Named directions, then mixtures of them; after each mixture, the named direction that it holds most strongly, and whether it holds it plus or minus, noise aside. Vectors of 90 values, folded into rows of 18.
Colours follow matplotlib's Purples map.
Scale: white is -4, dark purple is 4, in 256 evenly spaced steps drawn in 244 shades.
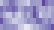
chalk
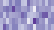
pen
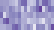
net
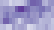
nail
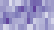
nail, plus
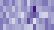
pen, minus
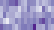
net, minus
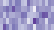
pen, plus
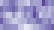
chalk, plus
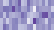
pen, plus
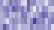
pen, plus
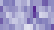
chalk, plus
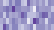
pen, plus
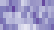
chalk, plus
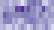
nail, plus
